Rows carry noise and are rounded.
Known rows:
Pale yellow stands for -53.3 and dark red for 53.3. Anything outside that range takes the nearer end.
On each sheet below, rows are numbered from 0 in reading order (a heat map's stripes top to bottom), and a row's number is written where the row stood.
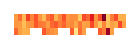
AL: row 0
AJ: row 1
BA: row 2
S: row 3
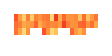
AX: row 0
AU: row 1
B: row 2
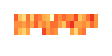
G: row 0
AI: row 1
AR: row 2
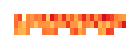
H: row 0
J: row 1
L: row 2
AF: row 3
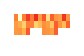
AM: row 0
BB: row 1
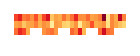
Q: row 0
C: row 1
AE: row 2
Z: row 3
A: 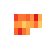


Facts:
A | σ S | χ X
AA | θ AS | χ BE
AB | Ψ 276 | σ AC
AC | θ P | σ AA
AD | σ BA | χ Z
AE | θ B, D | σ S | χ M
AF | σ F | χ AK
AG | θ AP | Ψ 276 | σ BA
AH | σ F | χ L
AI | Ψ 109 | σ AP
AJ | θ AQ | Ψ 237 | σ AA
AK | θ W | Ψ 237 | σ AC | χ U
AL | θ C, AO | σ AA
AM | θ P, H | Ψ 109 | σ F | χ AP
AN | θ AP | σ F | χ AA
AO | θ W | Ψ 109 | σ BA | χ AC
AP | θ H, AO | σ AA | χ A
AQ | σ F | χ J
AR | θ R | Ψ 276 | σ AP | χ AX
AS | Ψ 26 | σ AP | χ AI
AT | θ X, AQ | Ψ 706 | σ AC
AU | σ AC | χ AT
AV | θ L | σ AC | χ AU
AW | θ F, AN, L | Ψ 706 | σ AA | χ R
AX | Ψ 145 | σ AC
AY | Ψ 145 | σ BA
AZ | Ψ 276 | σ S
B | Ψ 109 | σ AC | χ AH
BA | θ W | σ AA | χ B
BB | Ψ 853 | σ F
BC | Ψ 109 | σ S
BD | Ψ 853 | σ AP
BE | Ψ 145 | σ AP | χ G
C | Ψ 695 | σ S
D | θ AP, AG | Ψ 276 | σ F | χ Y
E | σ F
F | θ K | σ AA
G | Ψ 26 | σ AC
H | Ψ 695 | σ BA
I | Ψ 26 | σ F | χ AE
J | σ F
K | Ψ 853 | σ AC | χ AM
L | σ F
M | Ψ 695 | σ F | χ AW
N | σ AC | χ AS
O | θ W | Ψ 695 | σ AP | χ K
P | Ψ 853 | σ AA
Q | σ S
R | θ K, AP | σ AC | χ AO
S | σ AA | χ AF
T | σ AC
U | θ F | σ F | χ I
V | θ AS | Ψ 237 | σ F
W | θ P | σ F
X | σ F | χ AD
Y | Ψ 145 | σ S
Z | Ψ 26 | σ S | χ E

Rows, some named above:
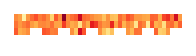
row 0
BD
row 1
AD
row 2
U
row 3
AT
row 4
M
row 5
W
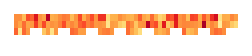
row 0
BA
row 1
AG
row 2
AJ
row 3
C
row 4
R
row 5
AP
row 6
AV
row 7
C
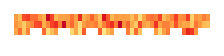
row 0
AN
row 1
AK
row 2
D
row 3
AK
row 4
AW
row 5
AR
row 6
BC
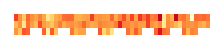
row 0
I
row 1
AO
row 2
P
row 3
AC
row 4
AA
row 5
Z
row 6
AS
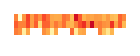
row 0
K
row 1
AB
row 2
AK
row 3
AT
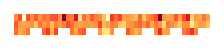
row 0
BE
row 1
E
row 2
AY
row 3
O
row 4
B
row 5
AZ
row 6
Y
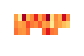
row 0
V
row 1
Z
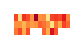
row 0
X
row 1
F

